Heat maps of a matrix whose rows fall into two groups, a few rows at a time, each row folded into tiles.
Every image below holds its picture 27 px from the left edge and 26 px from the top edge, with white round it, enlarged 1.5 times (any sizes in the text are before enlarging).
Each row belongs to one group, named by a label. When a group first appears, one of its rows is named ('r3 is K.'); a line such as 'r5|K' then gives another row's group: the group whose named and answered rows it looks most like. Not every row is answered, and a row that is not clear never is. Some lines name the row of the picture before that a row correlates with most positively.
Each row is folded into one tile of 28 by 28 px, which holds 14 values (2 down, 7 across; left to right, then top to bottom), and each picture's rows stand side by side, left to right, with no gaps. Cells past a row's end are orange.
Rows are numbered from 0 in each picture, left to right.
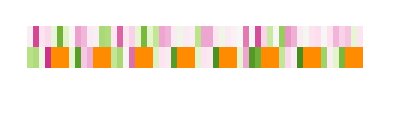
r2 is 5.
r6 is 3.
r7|3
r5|3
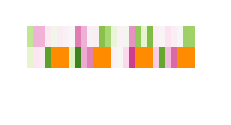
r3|5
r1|5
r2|5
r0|3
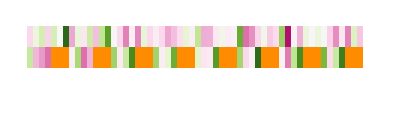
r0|5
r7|3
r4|3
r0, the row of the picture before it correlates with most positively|2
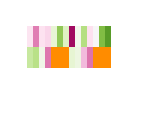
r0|5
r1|5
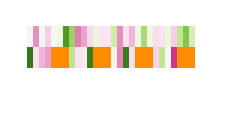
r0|5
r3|5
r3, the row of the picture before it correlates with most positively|0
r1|3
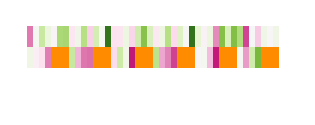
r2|5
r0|5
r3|5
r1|5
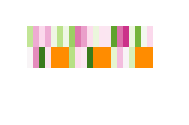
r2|3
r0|3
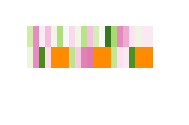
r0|3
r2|3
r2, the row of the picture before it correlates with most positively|1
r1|5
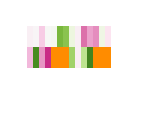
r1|3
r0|5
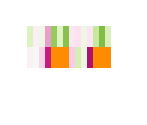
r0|5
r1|5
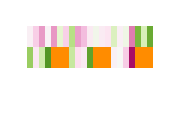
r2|5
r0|3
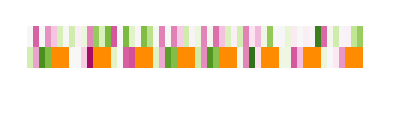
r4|3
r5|3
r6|5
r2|5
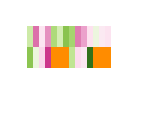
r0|5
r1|3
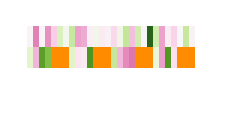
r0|3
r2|5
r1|3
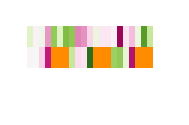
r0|5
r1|3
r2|5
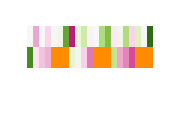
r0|5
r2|5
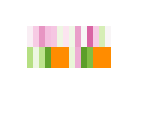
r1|3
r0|3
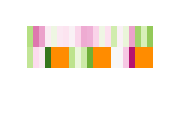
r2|5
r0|3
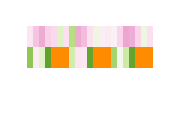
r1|3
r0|3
